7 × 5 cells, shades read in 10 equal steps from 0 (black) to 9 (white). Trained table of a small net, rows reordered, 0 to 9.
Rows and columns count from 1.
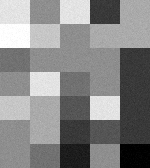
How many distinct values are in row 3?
3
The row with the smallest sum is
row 7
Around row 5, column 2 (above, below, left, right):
8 6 7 3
